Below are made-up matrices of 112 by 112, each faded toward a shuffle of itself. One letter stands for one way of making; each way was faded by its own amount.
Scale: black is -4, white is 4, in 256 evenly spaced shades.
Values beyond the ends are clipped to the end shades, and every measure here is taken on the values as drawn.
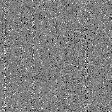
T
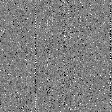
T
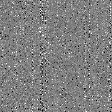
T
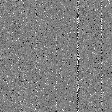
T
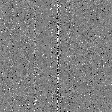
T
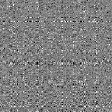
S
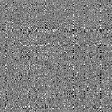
S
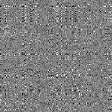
S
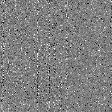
T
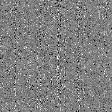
T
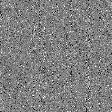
T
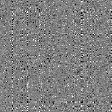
S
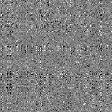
S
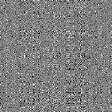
S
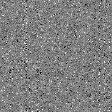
T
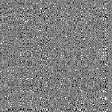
S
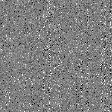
T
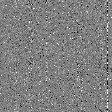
T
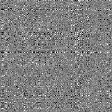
S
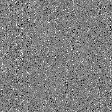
T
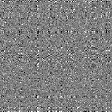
S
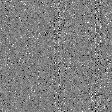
T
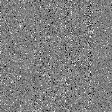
T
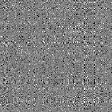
S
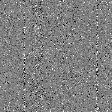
T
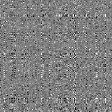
S
